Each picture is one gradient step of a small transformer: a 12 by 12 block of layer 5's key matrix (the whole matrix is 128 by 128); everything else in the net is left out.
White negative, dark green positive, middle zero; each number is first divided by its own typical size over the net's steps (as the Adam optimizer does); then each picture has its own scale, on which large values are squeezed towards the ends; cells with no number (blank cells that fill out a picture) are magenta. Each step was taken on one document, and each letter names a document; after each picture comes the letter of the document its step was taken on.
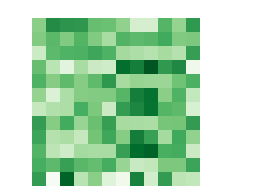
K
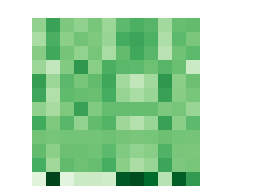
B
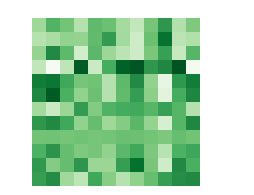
B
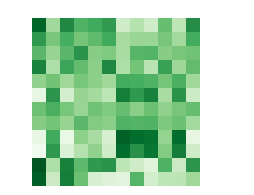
K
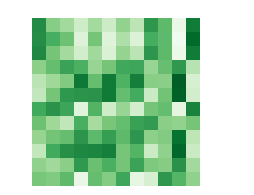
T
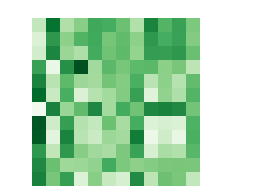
K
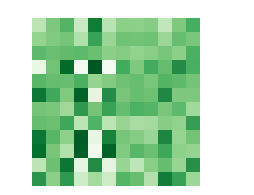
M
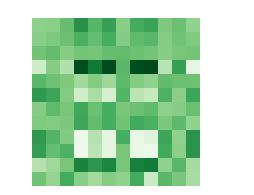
M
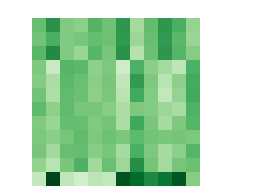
B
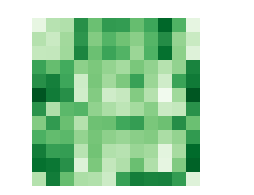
B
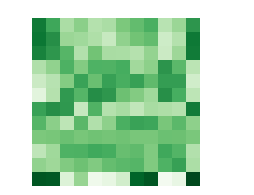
T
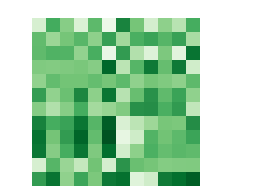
K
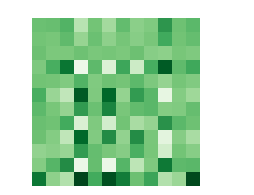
M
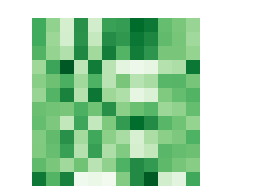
T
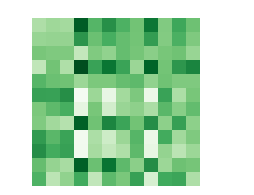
M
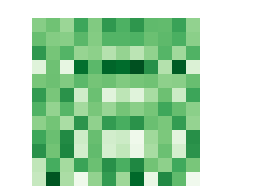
M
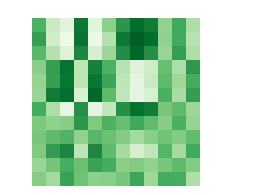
T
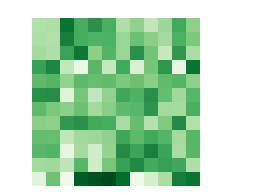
T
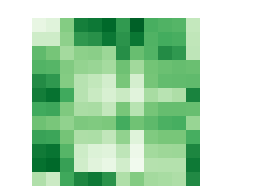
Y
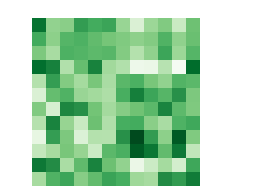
K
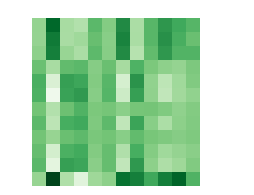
B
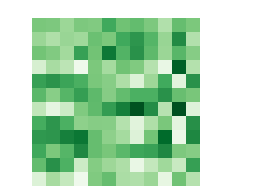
M
